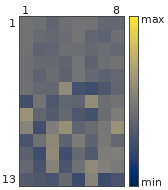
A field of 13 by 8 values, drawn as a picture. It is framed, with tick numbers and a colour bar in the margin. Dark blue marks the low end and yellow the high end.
Neither half mirrors the other. There is no overall slope. A horizontal seam about 40% of the way down splits the table, and the top part is calmer. Overall the values sit about 40% of the way up the scale. Fine speckle covers the field.
